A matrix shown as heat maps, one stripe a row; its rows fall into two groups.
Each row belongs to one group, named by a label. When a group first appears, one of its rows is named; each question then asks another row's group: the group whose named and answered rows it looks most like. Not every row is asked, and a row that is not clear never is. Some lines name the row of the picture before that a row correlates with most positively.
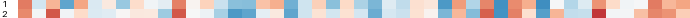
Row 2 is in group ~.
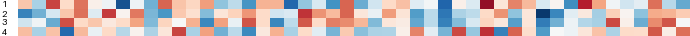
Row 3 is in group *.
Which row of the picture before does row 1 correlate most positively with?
1
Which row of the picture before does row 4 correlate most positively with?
1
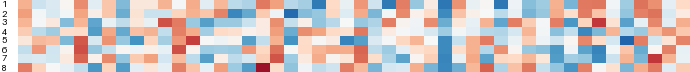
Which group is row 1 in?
~
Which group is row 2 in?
~
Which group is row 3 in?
~
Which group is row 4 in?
*
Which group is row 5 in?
~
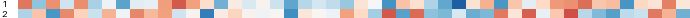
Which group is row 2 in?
*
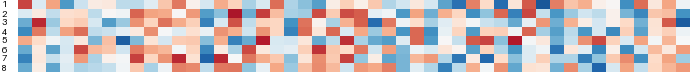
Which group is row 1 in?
~
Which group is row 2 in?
*
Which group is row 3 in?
*
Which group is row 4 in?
*
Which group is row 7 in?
*
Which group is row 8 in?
*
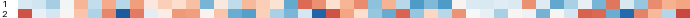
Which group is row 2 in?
~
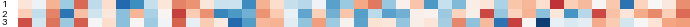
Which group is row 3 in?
~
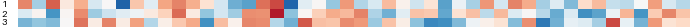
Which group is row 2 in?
*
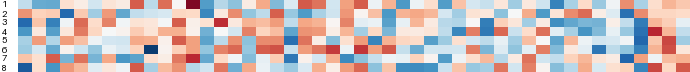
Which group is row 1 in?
*
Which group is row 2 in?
~
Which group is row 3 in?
*
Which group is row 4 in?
*
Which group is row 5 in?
*
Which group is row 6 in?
*
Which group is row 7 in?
~
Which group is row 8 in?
*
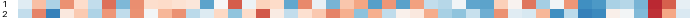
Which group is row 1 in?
*
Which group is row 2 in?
*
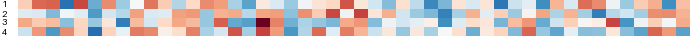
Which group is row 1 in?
~
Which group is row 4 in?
*
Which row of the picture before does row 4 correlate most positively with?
1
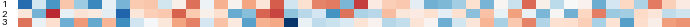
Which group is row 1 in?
*
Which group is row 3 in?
~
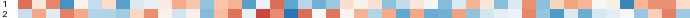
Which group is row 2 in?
*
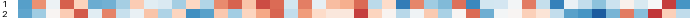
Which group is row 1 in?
*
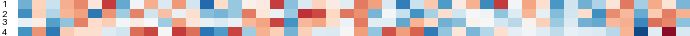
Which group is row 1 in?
*
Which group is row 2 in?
*
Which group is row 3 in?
*
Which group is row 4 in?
*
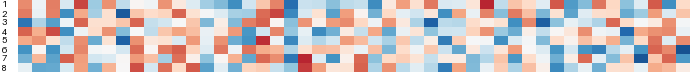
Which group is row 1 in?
~
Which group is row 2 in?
~
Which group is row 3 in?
*
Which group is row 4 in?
~
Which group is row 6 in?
*
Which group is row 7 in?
*
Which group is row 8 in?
*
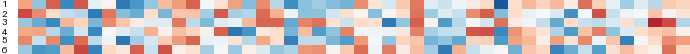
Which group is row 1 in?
~
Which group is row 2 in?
~
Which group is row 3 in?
*
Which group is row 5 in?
~
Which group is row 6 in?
*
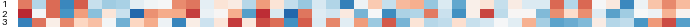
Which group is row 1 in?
~
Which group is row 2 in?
~
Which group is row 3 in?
*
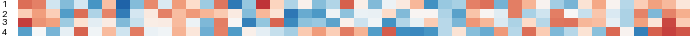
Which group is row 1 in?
~
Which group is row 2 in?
~
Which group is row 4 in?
*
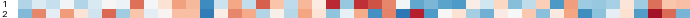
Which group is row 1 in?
*
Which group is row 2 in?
*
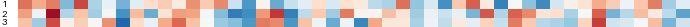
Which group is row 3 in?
~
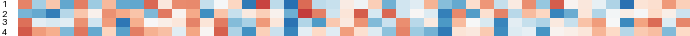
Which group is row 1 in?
~
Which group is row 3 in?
~
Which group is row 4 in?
~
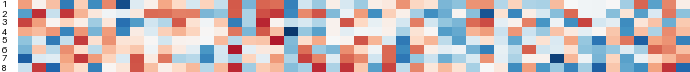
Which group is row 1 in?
~
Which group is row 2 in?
*
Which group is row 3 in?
~
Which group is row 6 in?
*
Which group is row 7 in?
*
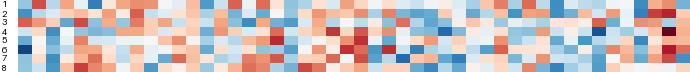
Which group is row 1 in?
*
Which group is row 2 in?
*
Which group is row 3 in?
~
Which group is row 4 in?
*
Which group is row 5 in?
*
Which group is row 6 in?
*
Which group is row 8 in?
*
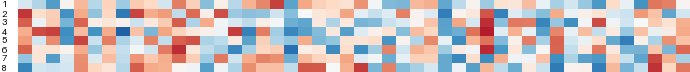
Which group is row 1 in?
*
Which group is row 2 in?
~
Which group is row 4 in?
~
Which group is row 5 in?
~
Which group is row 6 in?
~
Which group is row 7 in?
*
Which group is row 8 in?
*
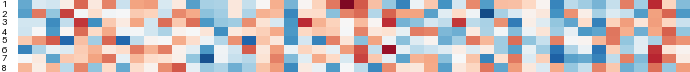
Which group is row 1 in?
*
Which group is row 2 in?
*
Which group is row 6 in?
*
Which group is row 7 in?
*
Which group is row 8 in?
~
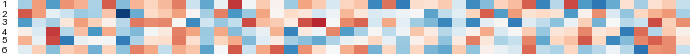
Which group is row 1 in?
*
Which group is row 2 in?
~
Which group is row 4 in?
~
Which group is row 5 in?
~
